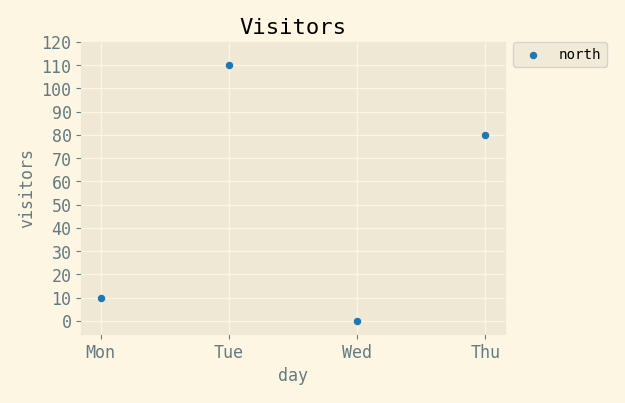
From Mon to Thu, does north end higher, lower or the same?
higher
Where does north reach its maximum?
Tue
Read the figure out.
Title: Visitors
x-axis: day, ticks Mon Tue Wed Thu
y-axis: visitors, ticks 0 10 20 30 40 50 60 70 80 90 100 110 120
Legend: north
Values:
north: 10 110 0 80
